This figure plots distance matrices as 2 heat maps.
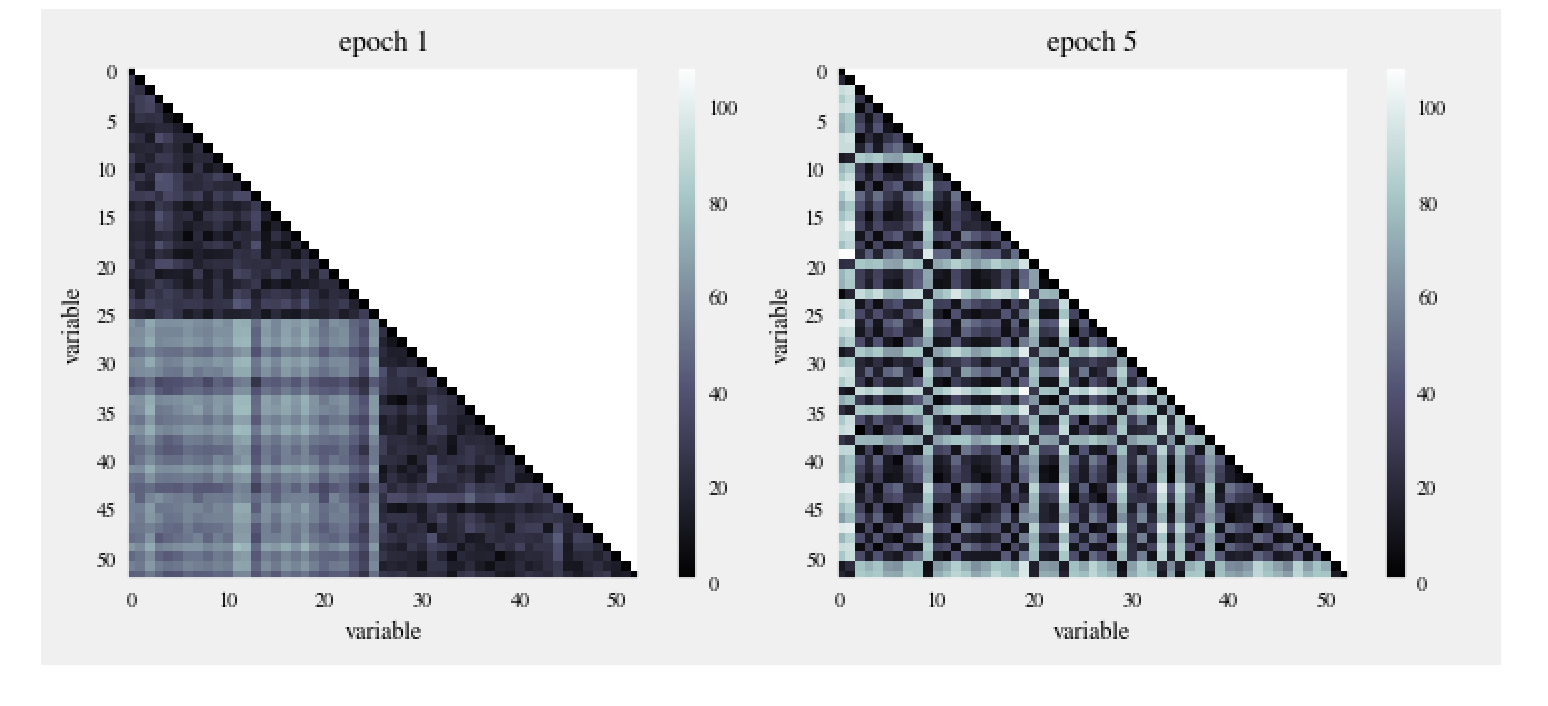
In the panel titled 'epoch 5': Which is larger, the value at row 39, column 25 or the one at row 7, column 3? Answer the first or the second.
the first
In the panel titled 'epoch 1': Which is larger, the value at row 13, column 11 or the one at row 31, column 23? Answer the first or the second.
the second
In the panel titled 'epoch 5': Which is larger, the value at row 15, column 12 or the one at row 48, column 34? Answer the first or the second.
the first
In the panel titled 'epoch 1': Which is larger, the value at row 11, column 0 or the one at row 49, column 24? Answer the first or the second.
the second
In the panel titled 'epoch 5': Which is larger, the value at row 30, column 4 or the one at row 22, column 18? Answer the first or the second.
the first
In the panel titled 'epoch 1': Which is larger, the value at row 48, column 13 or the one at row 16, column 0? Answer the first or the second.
the first
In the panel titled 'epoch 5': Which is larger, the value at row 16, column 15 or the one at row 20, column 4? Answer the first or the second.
the second
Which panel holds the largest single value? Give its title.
epoch 5
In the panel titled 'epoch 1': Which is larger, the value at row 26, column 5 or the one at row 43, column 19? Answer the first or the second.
the first
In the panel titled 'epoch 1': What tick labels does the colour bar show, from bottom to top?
0, 20, 40, 60, 80, 100
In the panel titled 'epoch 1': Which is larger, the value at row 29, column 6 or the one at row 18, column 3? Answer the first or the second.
the first
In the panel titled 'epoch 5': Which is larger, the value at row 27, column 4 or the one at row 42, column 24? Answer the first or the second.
the second
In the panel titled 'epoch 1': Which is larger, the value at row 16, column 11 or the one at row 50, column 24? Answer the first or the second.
the second
